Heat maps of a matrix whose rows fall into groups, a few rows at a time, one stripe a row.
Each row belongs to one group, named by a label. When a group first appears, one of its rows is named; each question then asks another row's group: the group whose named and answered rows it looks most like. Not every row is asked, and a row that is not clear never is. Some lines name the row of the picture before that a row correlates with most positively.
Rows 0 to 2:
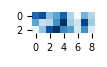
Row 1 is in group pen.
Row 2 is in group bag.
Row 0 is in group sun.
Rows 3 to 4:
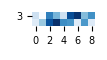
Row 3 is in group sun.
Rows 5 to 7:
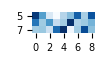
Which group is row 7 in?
pen
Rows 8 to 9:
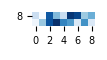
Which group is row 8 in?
sun
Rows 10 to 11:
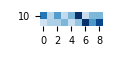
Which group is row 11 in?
sun
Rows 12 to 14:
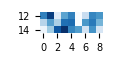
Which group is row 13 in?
pen
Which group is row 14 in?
bag
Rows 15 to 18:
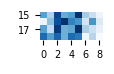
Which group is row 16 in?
bag
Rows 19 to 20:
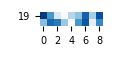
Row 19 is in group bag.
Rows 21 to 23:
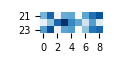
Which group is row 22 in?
bag
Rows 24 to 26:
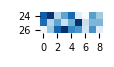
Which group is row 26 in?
bag
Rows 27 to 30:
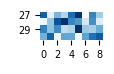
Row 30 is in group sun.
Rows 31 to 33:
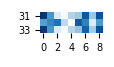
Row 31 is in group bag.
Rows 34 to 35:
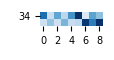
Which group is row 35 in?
sun
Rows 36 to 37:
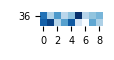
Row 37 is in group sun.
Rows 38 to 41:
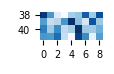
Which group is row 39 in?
pen
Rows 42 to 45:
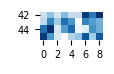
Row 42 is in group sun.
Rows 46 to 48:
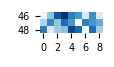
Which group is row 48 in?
pen
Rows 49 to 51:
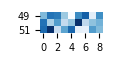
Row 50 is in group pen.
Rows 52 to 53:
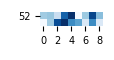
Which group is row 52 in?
pen
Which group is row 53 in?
bag
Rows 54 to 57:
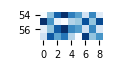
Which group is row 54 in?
bag
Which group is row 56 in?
bag
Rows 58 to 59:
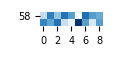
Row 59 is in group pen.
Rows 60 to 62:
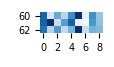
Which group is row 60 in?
pen
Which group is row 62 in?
pen
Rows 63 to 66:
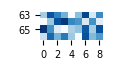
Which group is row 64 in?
bag
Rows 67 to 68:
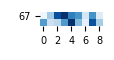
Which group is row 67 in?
bag
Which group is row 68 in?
pen
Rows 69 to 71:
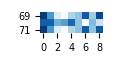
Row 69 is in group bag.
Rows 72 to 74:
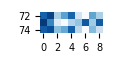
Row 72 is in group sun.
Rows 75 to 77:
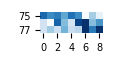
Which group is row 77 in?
sun
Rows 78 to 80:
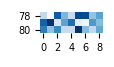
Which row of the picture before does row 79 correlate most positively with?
75
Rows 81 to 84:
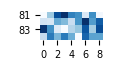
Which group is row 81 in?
bag
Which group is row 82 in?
sun
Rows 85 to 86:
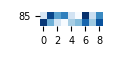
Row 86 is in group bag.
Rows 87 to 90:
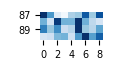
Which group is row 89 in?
pen
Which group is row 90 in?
sun
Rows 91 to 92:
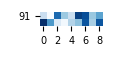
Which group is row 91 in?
sun
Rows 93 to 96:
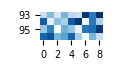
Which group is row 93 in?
sun
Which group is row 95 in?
sun
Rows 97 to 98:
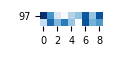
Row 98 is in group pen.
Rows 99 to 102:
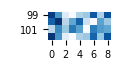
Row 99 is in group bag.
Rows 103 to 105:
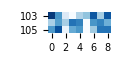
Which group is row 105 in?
sun
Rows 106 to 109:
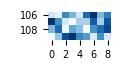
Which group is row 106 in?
sun
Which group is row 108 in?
sun
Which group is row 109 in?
bag
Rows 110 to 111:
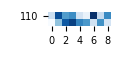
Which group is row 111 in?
bag
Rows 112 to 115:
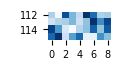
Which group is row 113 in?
sun
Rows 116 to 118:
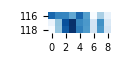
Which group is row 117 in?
bag
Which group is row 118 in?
bag
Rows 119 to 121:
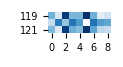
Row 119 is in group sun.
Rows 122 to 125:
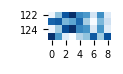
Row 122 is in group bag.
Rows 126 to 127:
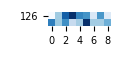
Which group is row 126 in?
bag
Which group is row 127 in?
pen
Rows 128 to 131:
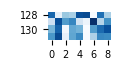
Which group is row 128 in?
pen
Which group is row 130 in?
sun
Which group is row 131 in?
sun
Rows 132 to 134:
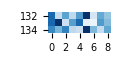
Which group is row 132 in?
pen
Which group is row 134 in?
pen
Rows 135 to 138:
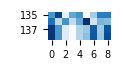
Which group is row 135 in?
sun
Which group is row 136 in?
pen
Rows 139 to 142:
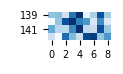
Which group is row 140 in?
bag
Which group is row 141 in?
pen
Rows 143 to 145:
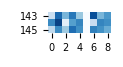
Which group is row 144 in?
sun
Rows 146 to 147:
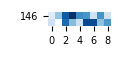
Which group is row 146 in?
bag
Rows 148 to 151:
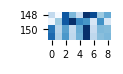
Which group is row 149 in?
bag
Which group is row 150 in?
pen
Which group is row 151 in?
pen
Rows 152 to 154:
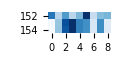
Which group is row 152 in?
pen
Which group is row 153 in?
bag
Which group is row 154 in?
bag
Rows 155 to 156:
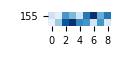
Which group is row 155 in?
sun
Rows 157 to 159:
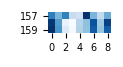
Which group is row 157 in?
pen
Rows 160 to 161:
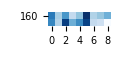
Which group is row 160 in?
pen
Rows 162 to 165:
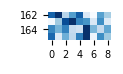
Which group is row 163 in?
bag
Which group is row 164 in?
pen
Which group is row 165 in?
pen
